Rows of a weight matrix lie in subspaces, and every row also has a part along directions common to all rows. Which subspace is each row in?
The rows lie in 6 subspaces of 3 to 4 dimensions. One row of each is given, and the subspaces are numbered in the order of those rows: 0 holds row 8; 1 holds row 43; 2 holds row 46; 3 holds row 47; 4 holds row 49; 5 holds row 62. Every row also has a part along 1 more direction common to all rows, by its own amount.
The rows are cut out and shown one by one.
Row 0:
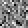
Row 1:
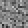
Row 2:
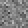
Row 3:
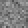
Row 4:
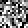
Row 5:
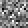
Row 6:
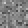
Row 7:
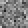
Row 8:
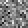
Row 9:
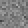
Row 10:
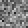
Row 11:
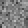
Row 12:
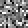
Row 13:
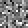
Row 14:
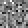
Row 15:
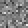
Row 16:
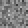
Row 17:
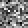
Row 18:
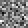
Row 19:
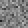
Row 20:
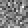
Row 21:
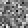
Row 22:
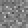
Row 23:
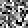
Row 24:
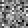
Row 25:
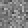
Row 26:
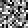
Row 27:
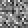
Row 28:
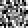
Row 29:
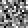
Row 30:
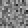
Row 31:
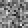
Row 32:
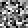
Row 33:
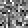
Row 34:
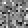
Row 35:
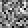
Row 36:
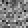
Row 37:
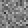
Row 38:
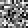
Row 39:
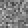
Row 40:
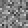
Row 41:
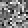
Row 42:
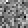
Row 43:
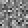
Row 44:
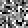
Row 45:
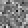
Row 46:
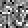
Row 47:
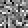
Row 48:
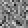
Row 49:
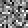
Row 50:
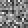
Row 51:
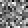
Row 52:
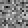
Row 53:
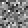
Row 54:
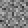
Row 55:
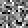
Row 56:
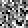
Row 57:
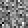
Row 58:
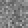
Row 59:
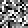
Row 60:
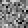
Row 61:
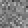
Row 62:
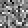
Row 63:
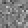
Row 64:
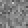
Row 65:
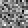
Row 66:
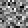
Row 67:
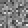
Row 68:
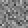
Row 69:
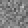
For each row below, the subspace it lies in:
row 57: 0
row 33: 3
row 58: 4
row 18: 5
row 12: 3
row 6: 5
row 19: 5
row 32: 4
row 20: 2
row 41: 4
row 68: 1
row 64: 2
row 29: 3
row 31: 4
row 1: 0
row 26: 4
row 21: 0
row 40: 4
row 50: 5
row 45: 0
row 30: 3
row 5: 1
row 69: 2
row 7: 0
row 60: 2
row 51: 2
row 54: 5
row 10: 2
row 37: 1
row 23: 5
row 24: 3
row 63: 2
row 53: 4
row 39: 2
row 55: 5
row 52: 3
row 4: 0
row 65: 3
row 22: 3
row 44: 3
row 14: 4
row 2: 0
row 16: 3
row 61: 2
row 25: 4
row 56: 1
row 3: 0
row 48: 1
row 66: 2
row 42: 0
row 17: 4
